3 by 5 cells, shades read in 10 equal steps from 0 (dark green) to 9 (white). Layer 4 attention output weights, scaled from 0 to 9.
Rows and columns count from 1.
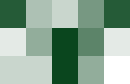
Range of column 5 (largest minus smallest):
8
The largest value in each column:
8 7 7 5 9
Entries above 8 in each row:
0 0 1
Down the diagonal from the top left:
1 5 0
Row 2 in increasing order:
0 3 5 8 8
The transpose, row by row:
1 8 7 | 6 5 7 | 7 0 0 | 4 3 5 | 1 8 9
